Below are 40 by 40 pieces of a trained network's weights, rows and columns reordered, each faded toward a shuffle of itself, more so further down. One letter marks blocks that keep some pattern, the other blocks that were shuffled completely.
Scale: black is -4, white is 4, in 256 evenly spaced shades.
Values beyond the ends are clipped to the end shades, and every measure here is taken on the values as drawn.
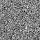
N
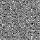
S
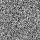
N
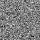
S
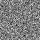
N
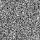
S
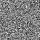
N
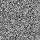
N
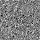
N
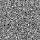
S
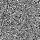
N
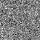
S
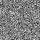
N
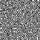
S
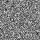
N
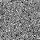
N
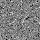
N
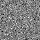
N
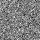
N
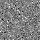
N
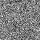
N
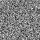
N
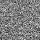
S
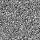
N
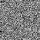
S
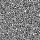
N
